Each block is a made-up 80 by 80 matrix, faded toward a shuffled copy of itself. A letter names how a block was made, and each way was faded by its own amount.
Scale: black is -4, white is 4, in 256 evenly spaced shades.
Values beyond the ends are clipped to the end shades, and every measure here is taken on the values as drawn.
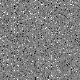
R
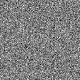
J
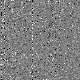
R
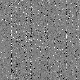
R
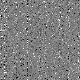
R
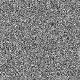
J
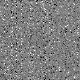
R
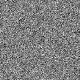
J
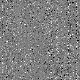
R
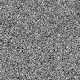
J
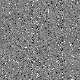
R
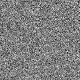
J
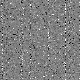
R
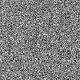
J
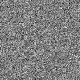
J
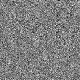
J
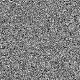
J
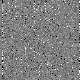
R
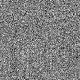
J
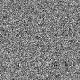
J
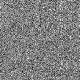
J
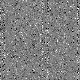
R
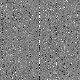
R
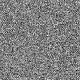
J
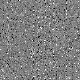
R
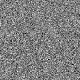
J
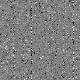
R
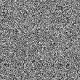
J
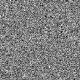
J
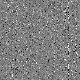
R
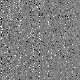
R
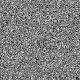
J
